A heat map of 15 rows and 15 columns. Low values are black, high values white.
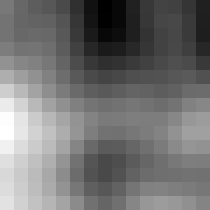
Slope: up to the bottom left. Ninth with the lowest average: top middle. Lone odd cells: none. Stripes: none. Roughest part: middle left.
